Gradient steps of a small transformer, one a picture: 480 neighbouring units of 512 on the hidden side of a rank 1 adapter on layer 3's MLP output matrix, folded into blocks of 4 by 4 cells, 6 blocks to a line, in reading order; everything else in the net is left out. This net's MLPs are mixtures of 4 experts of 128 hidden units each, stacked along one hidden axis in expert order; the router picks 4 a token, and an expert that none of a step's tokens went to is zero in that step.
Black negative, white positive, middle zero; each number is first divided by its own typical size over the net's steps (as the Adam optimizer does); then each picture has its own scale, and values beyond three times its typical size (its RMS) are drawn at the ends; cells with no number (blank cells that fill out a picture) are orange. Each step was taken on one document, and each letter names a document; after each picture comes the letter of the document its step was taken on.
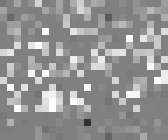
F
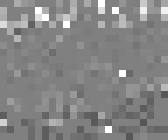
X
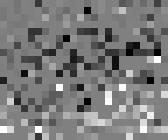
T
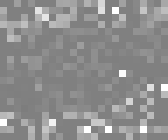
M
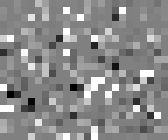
T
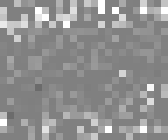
X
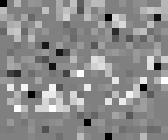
F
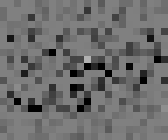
T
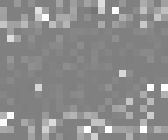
M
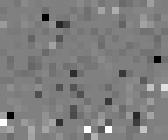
X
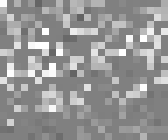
F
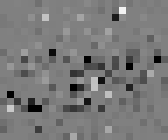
T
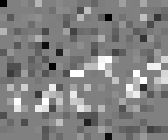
F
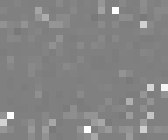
X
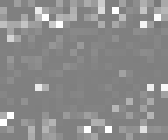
M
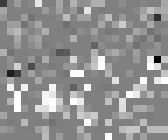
F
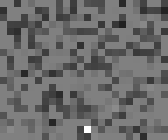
X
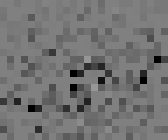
T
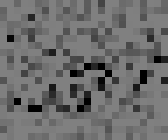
T
